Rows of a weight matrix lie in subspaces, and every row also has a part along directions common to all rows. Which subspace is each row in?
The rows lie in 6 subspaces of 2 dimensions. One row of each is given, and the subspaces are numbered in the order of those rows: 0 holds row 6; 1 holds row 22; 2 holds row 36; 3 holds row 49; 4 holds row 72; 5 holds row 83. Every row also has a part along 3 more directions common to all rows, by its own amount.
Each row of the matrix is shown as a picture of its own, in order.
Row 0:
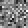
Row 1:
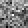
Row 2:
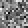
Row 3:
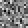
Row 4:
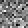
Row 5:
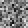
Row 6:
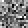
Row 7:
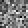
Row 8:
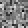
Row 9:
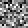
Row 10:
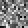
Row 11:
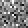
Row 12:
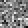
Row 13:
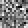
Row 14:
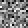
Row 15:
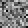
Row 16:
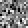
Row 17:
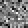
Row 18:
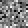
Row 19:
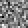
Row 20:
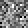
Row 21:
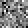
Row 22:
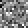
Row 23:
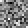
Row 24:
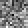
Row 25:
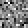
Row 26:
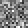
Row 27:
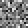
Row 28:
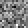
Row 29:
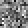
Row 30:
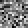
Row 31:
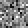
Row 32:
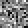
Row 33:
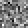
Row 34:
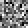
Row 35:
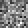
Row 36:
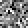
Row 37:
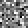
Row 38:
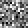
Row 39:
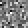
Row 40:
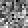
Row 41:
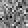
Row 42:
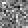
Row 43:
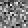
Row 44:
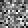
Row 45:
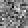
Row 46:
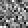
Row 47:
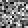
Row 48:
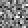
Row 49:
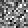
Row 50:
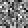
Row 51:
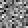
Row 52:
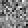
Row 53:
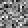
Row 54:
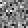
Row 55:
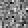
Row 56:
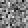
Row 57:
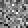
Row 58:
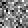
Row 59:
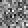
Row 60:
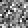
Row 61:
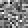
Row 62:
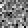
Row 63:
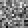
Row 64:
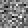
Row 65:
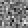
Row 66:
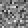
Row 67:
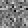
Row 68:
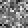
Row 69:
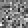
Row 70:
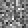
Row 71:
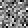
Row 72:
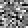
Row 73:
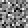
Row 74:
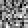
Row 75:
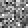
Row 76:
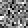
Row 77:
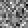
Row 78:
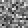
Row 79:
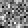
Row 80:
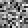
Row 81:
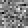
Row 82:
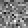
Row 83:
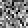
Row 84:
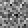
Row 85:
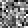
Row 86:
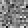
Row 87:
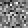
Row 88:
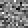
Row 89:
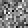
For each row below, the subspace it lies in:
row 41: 3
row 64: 4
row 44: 0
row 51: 4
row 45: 4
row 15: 3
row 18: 5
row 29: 4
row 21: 3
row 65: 2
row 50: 0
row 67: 2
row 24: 5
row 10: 0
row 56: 2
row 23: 4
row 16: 2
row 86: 0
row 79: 3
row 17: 0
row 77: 0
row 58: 3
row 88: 4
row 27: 3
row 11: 1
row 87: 1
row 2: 3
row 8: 1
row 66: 1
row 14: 2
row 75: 5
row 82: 1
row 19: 2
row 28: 1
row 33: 2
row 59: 3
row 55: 2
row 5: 2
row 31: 5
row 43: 1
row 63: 5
